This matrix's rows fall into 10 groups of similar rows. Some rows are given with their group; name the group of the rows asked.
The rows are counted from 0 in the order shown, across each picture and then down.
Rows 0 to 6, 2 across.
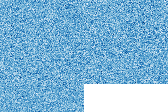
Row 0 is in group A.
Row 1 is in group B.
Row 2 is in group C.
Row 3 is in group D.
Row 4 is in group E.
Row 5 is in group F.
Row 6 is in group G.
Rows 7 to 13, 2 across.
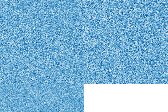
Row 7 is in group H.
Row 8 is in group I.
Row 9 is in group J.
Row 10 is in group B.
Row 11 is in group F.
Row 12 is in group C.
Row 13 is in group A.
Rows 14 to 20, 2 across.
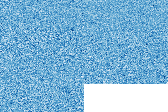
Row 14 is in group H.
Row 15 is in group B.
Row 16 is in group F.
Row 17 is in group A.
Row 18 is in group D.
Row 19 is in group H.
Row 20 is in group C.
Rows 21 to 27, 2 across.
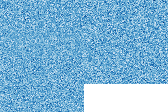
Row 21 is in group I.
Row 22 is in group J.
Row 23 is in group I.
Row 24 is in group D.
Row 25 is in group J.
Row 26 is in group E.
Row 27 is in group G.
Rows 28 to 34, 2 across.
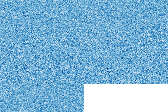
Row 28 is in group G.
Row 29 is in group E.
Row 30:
G
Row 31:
E
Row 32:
F
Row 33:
G
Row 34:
H
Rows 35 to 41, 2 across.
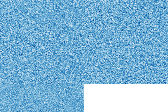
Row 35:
F
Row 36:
F
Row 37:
F
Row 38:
G
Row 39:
F
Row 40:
E
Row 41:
A
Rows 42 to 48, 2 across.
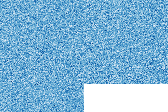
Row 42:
F
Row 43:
C
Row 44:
D
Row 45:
J
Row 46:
C
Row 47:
A
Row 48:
A
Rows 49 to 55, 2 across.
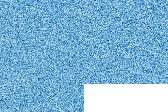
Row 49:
H
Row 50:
E
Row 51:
G
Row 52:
G
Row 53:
E
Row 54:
G
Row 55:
J
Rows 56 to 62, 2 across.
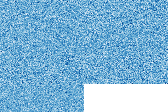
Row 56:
G
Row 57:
E
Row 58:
F
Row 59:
H
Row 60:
A
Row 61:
B
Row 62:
J
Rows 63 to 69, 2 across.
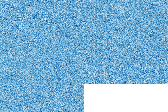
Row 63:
H
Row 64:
A
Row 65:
C
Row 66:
A
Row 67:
B
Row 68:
I
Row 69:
J
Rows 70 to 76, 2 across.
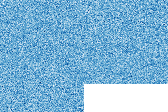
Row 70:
B
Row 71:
E
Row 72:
H
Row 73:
D
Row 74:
A
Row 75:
E
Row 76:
C
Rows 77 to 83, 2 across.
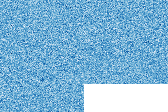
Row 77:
C
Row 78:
J
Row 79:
G
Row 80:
D
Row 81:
D
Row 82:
A
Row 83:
J
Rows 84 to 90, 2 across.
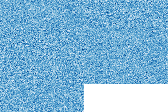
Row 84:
A
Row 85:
G
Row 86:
G
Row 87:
A
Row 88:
C
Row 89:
A
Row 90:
H
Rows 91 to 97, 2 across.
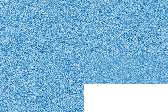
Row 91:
H
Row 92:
F
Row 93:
D
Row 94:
B
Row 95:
C
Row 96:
F
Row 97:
E
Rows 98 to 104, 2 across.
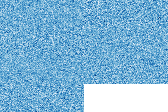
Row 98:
H
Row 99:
J
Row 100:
H
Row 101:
G
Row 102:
D
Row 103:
C
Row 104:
D
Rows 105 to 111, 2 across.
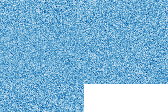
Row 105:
B
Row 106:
D
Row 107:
F
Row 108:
J
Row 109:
A
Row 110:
A
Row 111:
D
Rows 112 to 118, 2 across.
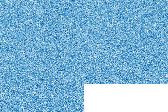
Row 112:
D
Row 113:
J
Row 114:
B
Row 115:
E
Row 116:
D
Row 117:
D
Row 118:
H
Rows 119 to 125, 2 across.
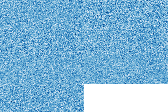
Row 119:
J
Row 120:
G
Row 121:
C
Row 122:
B
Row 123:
H
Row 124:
A
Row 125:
J
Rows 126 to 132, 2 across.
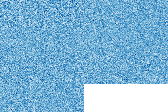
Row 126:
I
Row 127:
F
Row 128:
B
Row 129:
F
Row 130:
D
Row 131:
D
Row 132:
C
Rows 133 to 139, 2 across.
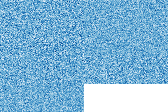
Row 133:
G
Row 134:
C
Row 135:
H
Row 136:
G
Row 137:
B
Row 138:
I
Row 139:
I
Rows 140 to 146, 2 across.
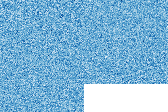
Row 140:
I
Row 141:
H
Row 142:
G
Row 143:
C
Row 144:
C
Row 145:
E
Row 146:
G
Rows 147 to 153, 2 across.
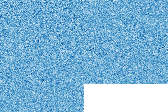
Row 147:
J
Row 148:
D
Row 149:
I
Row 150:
F
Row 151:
D
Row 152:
H
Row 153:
H
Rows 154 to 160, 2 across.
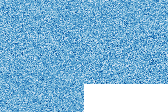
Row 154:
A
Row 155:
D
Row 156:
A
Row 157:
E
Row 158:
D
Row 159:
A
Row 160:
H
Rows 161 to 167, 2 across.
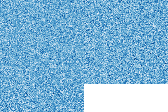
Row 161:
F
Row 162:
F
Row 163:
D
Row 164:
I
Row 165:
I
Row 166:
I
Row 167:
F
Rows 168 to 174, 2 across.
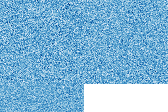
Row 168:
A
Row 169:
B
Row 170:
J
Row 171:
I
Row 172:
B
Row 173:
F
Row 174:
E
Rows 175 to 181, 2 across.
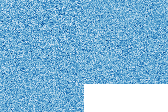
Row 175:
D
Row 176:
A
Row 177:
G
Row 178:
E
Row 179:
G
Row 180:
F
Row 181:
C
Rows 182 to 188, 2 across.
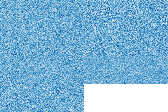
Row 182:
I
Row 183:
C
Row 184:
F
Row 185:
F
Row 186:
A
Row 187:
A
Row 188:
F
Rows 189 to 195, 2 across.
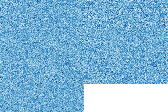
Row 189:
H
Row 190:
I
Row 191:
G
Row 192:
B
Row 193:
A
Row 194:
E
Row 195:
H
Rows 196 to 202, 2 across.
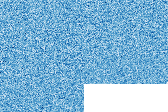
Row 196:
C
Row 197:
J
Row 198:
B
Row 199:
C
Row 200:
I
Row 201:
H
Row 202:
D
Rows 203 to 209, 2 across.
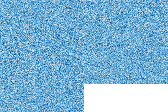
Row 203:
J
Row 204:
I
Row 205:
F
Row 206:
A
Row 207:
C
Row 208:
B
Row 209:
E
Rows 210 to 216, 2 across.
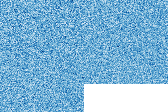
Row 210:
F
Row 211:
F
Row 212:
D
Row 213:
H
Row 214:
G
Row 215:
C
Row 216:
C
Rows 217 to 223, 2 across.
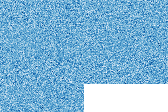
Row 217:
C
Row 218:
G
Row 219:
B
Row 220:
J
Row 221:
F
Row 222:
A
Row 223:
D
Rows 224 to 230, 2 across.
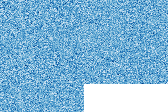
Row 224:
I
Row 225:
B
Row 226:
H
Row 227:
B
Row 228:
F
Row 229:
H
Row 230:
I
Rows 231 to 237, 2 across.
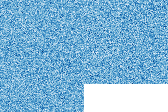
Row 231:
I
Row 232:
E
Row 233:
D
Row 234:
C
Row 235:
E
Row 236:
B
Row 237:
D
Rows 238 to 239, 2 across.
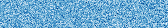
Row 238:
F
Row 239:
C
